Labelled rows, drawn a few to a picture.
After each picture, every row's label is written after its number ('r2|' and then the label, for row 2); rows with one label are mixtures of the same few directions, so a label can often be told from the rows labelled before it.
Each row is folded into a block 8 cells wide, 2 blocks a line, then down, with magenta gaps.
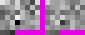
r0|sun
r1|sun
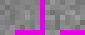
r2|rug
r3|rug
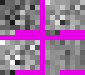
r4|sun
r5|sun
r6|sun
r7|sun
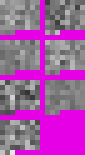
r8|sun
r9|sun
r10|sun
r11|sun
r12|rug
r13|sun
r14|sun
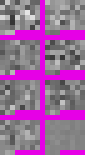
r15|rug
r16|sun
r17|sun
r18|rug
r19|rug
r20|sun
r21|rug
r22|sun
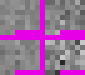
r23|sun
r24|sun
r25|sun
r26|sun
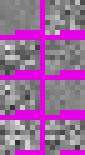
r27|sun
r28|sun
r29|rug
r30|rug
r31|rug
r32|sun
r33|sun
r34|rug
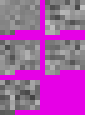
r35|sun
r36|rug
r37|rug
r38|rug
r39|rug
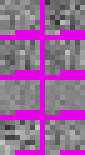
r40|rug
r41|sun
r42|sun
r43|sun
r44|sun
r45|sun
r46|rug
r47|rug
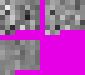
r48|rug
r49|rug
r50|sun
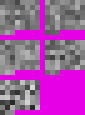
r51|sun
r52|rug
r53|rug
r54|rug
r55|rug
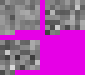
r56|rug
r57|rug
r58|rug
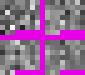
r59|rug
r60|sun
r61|sun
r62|sun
